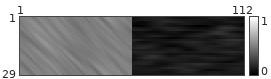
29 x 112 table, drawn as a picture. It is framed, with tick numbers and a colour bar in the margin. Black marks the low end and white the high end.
The table splits into one row of 2 panels. Panel 1,1: middling, slanting down to the right, faint in contrast. Panel 1,2: very low, streaked across, faint in contrast.
